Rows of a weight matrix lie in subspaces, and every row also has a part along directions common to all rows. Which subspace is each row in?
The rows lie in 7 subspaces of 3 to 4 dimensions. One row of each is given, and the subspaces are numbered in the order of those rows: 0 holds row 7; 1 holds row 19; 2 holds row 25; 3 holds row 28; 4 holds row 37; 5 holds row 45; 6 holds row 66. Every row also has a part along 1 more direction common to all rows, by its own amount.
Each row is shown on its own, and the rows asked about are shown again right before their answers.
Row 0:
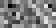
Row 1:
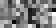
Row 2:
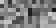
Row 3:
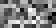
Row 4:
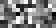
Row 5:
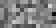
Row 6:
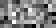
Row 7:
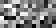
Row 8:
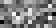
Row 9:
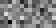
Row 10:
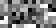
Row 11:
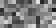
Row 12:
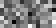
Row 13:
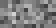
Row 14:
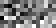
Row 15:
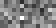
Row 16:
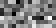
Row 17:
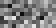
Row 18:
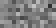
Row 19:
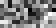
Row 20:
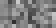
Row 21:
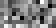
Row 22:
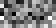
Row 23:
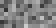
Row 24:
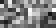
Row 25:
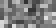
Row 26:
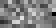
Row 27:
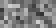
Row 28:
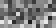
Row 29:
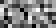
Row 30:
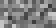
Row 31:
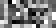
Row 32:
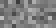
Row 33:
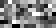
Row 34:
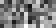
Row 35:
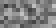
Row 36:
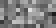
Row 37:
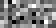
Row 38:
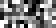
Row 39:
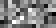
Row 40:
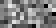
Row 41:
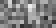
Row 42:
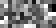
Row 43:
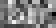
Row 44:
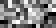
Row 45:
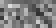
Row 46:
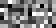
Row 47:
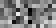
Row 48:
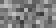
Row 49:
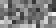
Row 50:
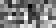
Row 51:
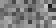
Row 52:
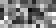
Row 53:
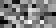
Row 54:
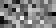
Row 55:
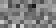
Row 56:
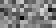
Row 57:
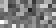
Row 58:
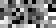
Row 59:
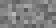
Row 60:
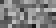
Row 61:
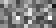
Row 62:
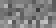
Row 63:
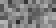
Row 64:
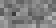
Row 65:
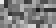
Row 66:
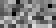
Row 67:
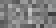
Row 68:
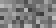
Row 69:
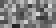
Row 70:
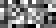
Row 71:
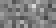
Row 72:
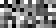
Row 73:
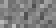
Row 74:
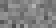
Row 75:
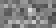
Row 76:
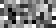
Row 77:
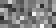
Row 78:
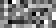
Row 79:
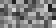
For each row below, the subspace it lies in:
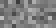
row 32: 6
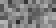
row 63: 1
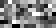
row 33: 0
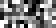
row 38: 2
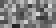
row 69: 0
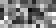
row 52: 5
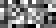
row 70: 4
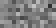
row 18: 2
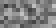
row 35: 3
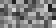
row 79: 4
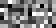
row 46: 0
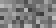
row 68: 5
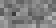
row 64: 6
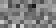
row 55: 2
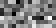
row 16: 6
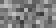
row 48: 5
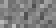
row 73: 2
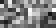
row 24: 1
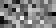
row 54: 0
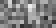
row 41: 2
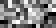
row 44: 1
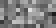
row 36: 5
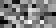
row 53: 0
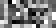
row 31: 4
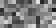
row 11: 6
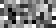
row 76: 1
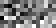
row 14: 0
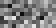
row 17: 0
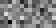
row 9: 4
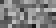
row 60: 5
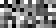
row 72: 4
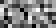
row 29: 5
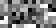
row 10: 3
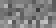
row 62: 3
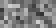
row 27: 5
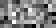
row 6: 1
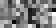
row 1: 6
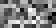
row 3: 3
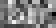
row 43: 6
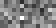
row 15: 4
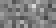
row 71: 2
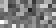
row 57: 2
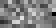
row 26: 0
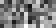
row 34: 2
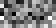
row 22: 6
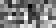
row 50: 2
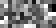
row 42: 3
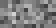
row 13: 1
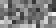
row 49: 3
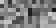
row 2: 1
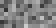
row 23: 2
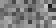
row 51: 4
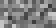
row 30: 2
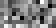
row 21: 6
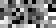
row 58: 4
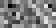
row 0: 5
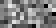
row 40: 5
